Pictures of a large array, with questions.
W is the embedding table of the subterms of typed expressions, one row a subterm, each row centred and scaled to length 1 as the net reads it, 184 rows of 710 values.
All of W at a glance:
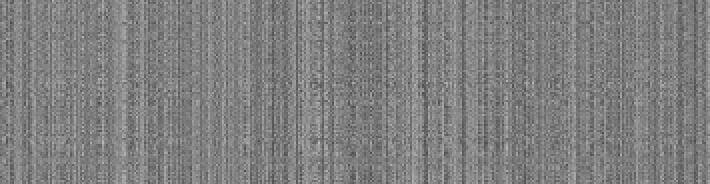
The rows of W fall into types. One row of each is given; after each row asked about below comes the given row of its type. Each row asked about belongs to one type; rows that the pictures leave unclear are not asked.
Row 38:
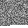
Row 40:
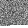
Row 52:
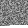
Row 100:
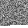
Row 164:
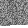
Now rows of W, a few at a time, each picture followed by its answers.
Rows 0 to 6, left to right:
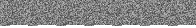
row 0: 164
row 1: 52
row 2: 100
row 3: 100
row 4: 38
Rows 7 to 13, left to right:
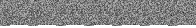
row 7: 38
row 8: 40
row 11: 52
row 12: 52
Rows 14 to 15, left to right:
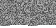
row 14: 164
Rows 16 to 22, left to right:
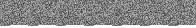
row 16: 100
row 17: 38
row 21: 100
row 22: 100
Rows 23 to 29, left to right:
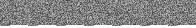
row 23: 100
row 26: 100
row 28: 164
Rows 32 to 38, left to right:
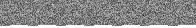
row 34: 38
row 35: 38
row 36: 38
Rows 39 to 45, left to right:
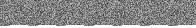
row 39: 100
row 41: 52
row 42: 100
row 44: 52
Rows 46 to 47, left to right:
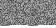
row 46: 164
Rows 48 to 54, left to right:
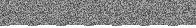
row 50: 100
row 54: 38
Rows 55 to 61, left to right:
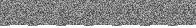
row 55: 52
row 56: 40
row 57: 38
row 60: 100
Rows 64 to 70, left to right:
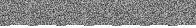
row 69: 40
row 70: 52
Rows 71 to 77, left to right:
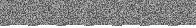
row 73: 164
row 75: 38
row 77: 40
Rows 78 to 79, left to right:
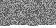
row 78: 38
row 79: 164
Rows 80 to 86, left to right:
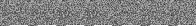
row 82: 40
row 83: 40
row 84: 40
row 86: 52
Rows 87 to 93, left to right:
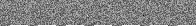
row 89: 38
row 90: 100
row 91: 52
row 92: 52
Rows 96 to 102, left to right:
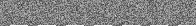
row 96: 38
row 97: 52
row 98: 100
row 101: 164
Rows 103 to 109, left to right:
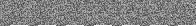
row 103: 100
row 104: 164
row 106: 38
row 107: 38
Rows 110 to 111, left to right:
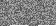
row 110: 38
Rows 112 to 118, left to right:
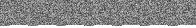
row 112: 52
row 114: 164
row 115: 38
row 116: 38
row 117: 52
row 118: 38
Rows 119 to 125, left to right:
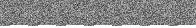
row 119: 40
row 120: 100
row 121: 38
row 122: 100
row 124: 40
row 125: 164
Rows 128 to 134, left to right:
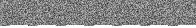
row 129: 52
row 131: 100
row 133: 100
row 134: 38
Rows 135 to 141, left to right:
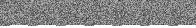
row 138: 100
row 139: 40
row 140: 52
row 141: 38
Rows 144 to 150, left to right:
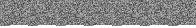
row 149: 38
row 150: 100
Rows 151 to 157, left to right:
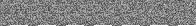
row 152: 100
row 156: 38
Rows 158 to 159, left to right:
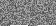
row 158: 100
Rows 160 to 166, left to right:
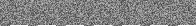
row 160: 100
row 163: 52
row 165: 38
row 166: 100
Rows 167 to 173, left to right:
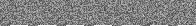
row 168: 52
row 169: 100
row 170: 100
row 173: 52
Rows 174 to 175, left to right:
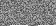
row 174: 52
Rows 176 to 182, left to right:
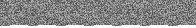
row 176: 38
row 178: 38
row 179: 52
